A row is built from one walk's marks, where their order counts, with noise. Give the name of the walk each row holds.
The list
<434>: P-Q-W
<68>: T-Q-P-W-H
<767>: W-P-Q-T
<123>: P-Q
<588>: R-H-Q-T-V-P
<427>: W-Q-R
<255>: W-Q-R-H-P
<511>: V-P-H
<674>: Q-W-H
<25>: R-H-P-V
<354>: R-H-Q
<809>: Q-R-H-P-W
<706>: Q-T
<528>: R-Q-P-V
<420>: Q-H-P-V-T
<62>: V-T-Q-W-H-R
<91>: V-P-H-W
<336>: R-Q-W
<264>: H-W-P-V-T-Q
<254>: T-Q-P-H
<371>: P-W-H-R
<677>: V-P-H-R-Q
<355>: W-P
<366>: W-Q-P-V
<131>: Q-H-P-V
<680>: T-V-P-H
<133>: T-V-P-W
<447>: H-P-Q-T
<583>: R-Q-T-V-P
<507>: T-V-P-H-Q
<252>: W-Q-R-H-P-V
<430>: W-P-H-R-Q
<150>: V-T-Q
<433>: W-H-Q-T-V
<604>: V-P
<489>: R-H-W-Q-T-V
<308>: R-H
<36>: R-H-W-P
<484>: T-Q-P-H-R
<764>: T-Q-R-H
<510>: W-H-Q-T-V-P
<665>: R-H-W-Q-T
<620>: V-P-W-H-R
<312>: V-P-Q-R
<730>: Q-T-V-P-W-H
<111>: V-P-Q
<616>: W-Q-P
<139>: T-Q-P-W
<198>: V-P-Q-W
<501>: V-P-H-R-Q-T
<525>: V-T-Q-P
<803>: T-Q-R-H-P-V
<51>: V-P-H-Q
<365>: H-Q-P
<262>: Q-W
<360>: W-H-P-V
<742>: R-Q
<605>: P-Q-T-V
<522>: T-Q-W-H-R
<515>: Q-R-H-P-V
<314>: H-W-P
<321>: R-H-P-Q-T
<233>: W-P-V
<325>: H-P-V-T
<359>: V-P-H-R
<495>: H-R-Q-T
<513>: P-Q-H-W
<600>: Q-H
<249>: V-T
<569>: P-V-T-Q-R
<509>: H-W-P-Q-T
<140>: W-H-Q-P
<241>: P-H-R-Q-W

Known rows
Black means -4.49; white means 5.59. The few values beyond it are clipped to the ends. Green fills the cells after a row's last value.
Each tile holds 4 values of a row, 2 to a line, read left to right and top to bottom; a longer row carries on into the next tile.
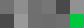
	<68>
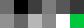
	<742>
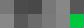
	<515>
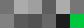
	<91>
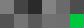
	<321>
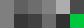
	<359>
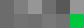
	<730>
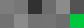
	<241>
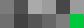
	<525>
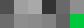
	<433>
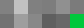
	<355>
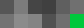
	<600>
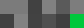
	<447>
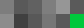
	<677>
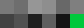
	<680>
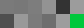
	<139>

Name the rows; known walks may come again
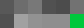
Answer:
<522>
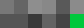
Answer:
<507>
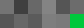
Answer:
<803>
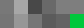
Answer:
<513>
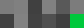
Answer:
<447>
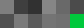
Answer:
<321>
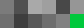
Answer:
<525>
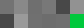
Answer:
<68>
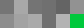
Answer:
<616>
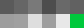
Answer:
<427>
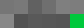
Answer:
<131>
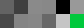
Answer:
<706>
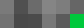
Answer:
<501>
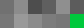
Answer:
<430>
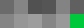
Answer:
<255>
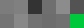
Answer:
<241>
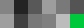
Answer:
<528>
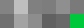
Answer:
<355>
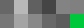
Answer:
<140>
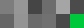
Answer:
<371>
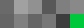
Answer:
<264>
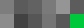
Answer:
<677>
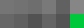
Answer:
<420>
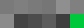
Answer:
<51>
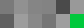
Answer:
<767>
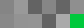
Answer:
<434>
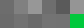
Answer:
<730>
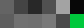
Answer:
<308>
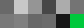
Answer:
<360>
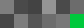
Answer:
<484>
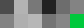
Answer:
<674>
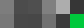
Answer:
<25>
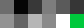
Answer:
<742>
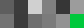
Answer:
<150>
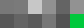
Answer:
<133>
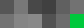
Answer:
<600>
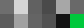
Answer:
<314>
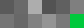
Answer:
<62>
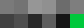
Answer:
<680>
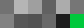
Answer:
<91>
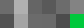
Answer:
<509>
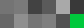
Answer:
<36>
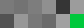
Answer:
<139>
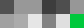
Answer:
<262>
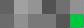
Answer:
<510>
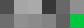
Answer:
<433>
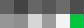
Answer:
<336>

